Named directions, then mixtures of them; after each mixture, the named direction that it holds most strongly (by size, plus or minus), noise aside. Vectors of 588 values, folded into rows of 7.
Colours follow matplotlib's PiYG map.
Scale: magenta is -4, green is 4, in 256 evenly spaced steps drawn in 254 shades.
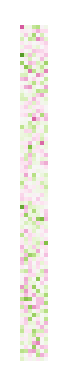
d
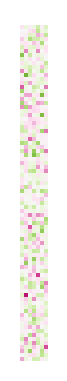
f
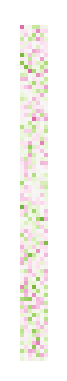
d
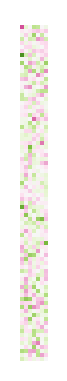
d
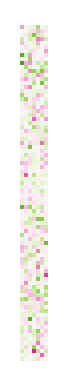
d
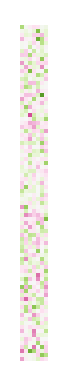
d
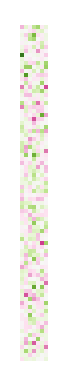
f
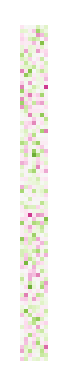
f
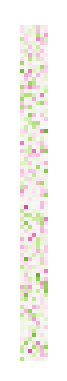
f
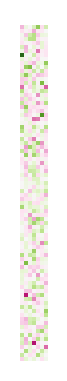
f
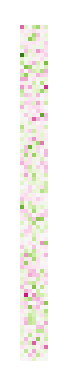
d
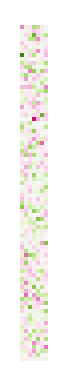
d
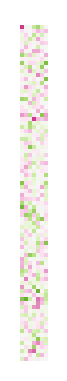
d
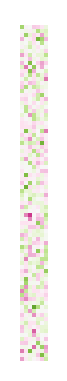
d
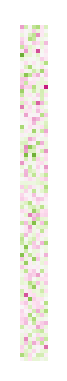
f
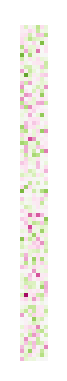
f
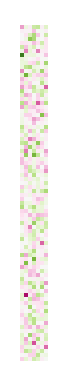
f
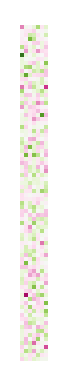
f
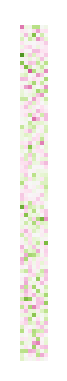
d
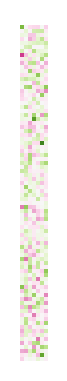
d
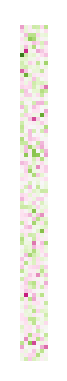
f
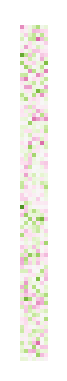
d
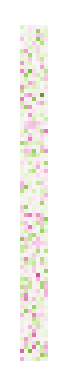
f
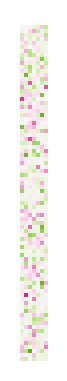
f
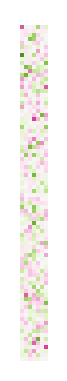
d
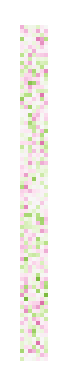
d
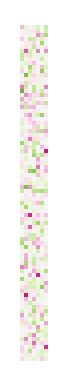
f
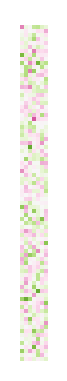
d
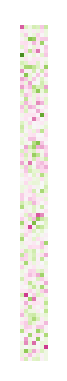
f
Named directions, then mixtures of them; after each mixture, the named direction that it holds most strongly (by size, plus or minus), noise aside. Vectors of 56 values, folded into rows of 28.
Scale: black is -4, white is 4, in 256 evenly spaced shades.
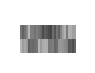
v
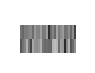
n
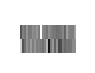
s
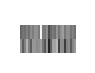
n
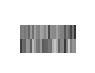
n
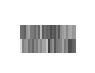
v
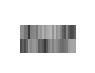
v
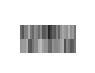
v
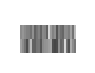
n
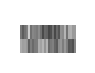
v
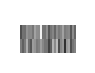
n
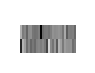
s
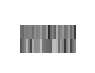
n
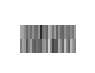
n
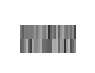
n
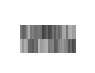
v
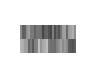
v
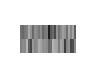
n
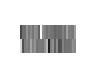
s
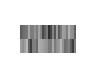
v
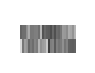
v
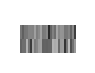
n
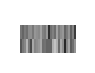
n
